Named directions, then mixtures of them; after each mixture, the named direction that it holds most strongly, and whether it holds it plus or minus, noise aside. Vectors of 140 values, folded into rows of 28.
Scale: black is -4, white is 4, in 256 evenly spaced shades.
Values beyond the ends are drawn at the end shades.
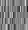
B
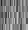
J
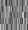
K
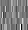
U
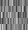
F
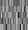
F, plus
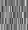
K, plus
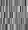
B, minus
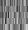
J, plus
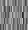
K, minus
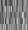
K, plus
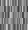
K, minus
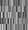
F, plus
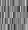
B, plus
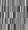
B, plus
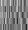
J, minus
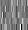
U, plus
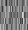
K, plus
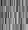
J, plus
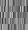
B, plus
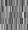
K, plus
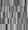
F, plus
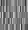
B, minus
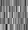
B, minus
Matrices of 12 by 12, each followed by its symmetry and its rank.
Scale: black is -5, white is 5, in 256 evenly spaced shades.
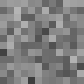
neither, full rank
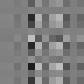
neither, rank one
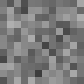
neither, full rank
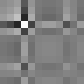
symmetric, rank one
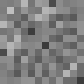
symmetric, full rank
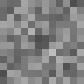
symmetric, full rank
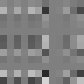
neither, rank one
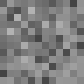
symmetric, full rank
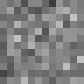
neither, full rank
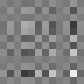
symmetric, rank one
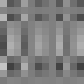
neither, rank one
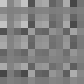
symmetric, rank one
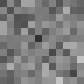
symmetric, full rank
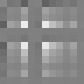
symmetric, rank one
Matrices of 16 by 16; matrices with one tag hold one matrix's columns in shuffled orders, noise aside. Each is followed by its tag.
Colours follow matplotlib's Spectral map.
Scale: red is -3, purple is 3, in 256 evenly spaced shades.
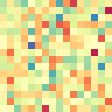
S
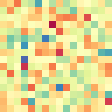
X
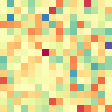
S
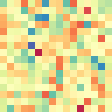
S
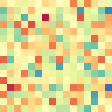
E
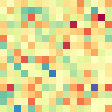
E
